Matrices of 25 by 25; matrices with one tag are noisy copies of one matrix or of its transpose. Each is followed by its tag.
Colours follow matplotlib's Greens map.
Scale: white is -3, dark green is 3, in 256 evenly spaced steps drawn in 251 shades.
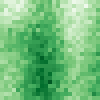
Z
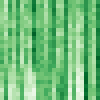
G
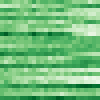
G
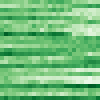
G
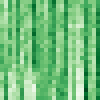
G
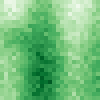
Z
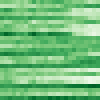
G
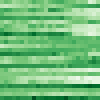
G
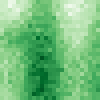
Z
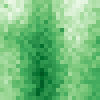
Z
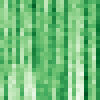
G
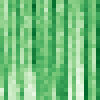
G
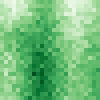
Z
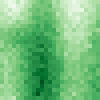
Z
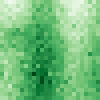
Z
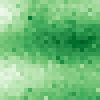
Z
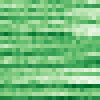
G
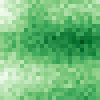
Z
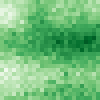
Z
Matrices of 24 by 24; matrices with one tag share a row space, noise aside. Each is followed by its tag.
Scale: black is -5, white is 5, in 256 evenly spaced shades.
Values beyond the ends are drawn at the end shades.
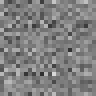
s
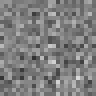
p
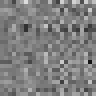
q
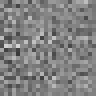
s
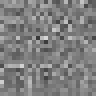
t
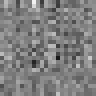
p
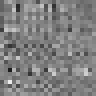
s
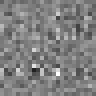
p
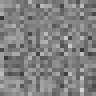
t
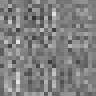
s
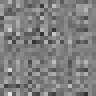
s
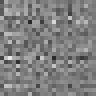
s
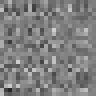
s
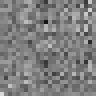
q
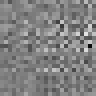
q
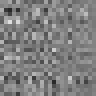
s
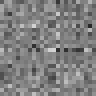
p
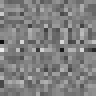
t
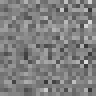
q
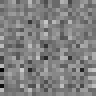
t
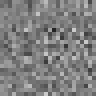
q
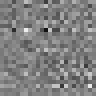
q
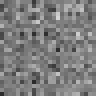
p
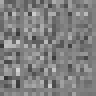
s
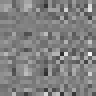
q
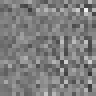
q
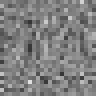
t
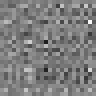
q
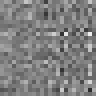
q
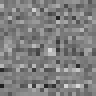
p
